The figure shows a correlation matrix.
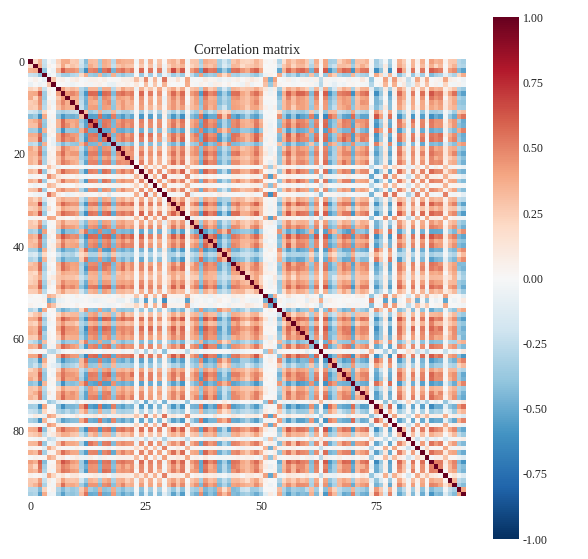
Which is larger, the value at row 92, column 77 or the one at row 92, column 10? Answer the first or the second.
the second
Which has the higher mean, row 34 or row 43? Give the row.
34
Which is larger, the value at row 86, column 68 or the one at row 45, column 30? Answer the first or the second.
the second
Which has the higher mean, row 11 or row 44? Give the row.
44
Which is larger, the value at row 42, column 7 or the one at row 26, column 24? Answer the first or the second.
the second
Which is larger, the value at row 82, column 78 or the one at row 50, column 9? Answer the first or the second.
the second
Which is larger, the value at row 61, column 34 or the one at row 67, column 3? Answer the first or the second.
the first
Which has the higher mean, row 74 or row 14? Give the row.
14
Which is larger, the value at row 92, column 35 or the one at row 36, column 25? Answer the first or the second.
the first
